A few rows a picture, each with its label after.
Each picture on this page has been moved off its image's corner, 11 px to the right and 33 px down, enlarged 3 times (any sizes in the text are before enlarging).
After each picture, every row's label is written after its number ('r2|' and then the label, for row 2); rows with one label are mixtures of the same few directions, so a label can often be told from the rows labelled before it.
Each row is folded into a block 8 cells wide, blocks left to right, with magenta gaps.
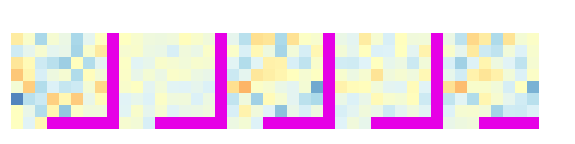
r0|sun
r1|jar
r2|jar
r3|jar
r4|jar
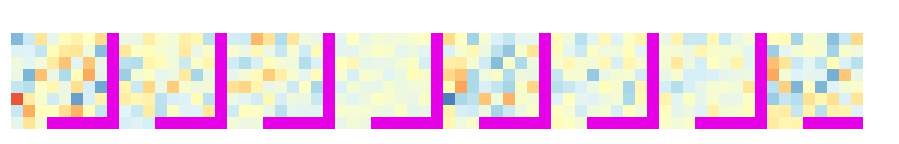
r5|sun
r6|sun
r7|jar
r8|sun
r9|sun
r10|jar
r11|jar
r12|sun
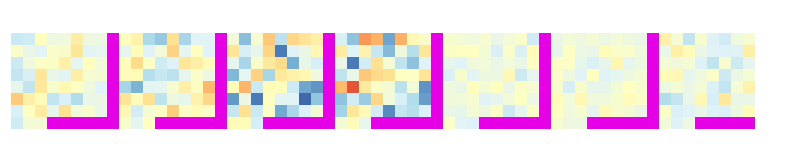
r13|sun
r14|jar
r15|jar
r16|jar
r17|sun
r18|jar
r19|sun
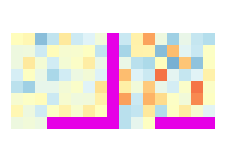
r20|jar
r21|jar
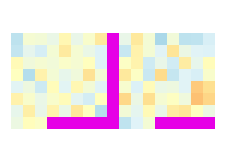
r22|sun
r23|jar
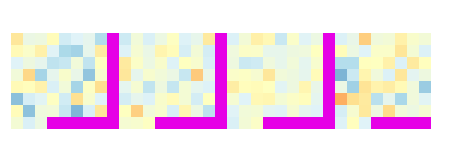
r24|sun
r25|sun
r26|jar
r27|sun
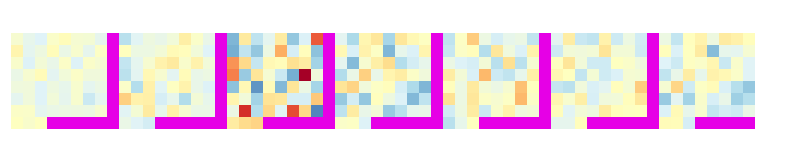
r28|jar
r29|sun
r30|sun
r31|jar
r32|jar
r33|jar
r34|jar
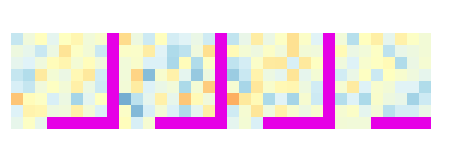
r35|sun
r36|sun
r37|sun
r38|jar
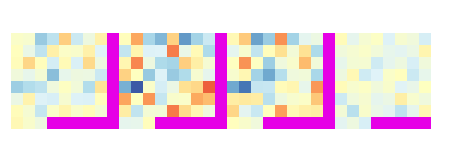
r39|jar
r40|jar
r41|jar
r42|sun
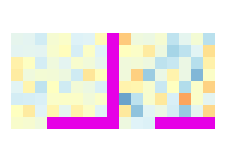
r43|sun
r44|sun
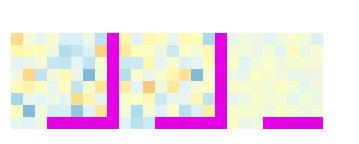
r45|sun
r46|sun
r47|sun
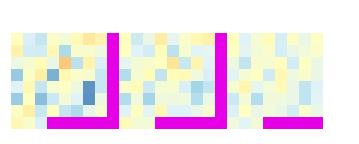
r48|jar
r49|jar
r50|jar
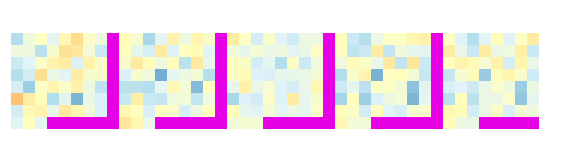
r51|sun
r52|jar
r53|sun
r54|jar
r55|jar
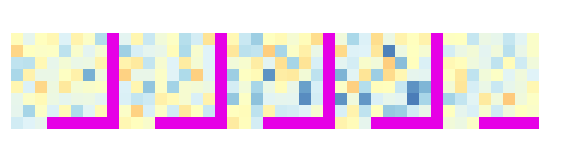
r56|sun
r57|sun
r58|jar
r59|jar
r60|sun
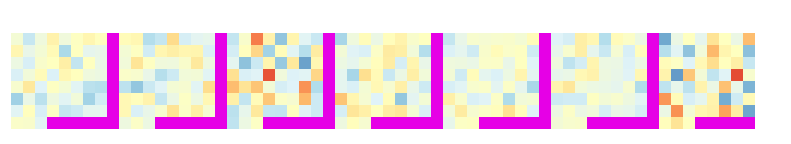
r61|jar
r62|jar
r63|jar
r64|sun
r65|sun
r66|jar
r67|sun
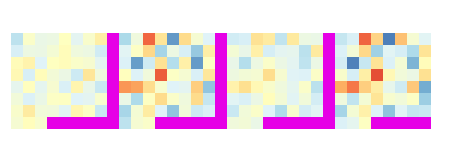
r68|sun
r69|jar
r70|jar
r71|jar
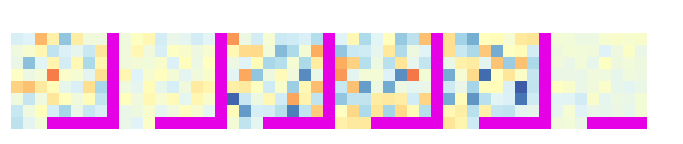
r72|jar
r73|jar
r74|sun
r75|sun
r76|jar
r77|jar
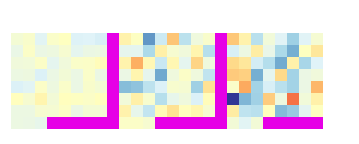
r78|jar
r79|jar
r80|sun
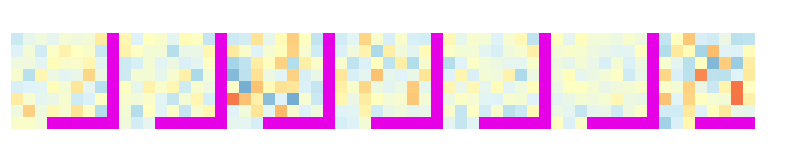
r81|sun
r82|sun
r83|sun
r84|jar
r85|sun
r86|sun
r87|jar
